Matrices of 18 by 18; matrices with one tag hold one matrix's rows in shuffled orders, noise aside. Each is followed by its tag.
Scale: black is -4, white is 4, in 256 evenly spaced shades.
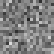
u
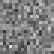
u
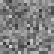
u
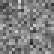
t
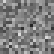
t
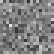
u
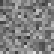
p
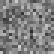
t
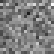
p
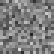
t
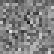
u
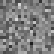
t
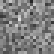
t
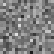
t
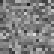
p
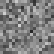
t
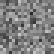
t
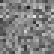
p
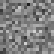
p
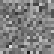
u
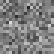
u
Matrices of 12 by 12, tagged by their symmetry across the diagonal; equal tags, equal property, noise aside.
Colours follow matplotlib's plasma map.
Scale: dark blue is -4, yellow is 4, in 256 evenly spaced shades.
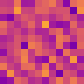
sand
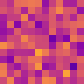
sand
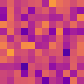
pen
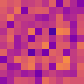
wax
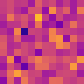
pen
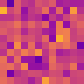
sand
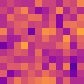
pen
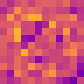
wax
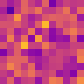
wax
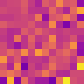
wax
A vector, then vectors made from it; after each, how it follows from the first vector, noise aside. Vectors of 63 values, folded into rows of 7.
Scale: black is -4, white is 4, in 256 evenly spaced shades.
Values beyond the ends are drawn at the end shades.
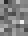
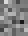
negated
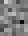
negated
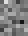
negated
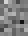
negated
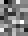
scaled up
